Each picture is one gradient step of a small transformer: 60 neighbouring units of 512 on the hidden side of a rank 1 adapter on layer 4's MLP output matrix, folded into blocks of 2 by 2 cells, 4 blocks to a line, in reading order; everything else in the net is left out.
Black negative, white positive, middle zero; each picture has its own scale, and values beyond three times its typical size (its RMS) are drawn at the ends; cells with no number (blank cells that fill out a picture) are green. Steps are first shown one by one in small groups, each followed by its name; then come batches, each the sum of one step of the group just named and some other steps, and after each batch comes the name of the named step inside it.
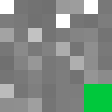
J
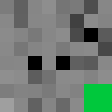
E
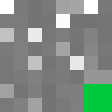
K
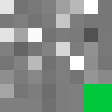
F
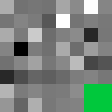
J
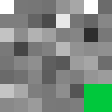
J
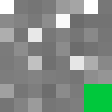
K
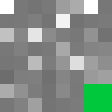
K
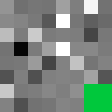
J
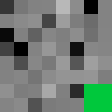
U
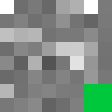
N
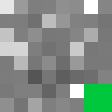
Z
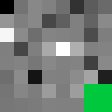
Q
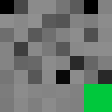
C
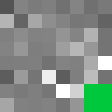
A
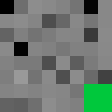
C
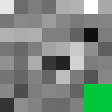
N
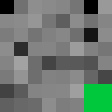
C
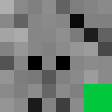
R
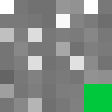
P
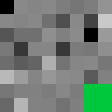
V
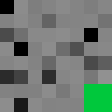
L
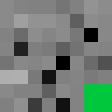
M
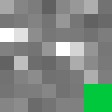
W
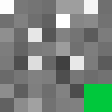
P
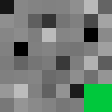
V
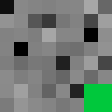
V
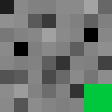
L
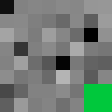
V
